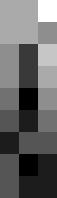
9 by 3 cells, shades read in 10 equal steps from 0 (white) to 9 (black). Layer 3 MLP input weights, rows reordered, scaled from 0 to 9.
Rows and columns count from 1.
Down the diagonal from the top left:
3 3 2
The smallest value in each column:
3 3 0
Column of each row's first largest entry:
1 3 2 2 2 2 1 2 2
